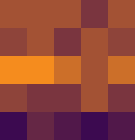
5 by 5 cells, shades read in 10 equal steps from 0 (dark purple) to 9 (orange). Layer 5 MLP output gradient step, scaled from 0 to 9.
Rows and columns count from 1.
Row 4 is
4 3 3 5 3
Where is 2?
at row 5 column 2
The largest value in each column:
9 9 7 5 7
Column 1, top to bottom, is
5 4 9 4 0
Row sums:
23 21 37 18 4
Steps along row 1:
same same down up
